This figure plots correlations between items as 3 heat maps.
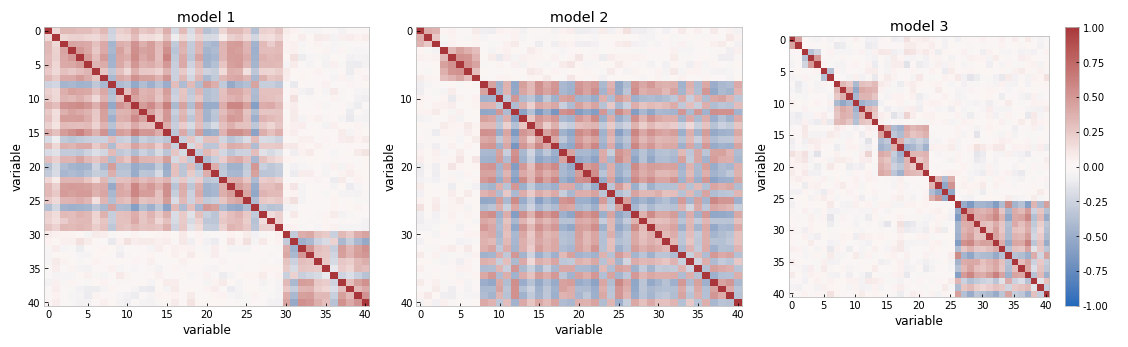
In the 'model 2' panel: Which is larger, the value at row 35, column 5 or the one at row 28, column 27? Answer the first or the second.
the second
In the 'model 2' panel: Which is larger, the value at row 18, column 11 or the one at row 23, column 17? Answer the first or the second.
the first
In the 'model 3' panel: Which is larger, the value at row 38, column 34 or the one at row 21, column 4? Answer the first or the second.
the first
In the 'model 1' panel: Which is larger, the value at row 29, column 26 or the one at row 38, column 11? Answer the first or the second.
the second
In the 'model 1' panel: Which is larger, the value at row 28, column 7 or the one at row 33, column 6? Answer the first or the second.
the first
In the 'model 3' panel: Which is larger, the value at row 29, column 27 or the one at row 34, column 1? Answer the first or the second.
the first
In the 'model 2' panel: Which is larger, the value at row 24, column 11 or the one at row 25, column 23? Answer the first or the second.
the second
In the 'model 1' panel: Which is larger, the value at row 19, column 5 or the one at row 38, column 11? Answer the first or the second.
the first
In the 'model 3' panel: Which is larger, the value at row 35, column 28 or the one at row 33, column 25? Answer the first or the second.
the first
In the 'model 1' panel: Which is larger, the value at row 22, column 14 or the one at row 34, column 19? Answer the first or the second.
the first
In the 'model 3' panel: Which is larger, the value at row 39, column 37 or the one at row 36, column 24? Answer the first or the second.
the first
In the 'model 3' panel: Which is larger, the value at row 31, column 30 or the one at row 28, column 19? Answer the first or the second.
the first
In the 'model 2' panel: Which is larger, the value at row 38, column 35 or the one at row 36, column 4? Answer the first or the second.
the first
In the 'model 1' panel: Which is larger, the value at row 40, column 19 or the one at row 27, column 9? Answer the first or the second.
the second
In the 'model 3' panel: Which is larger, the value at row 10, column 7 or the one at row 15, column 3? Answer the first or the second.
the second
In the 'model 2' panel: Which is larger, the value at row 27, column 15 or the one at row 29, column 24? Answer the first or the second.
the first
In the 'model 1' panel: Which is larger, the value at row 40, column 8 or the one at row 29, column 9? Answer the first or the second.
the second
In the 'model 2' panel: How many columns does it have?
41
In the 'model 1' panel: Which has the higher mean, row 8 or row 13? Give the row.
13
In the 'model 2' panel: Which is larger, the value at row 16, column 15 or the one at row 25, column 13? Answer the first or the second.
the first
